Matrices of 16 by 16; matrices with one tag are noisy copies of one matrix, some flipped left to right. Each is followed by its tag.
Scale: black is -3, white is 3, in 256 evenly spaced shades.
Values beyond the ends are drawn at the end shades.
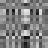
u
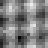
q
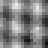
q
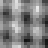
q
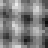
q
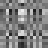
u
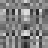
u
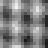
q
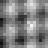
q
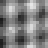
q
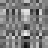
u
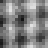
q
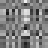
u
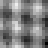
q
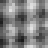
q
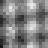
q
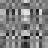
u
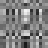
u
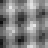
q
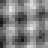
q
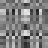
u
